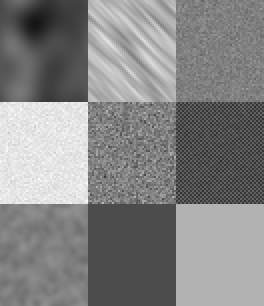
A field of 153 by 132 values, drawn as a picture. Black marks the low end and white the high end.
It is made of 3 by 3 panels. Panel 1,1: low, smooth. Panel 1,2: high, slanting down to the right. Panel 1,3: middling, fine-grained, faint in contrast. Panel 2,1: very high, fine-grained, faint in contrast. Panel 2,2: middling, fine-grained. Panel 2,3: low, checkered. Panel 3,1: middling, blotchy, faint in contrast. Panel 3,2: low, flat. Panel 3,3: high, flat.
